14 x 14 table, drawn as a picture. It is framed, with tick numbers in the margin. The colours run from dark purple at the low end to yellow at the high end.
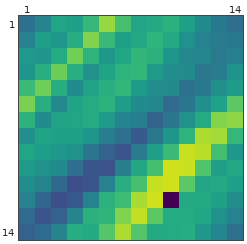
A single lone cell is far lower than the cells round it. The grain runs diagonally up to the right. The top right is the calmest part.
